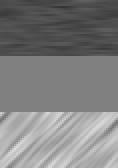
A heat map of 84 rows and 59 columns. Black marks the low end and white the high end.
It is made of 3 by 1 panels. Panel 1,1: low, streaked across, faint in contrast. Panel 2,1: middling, flat. Panel 3,1: high, slanting up to the right.
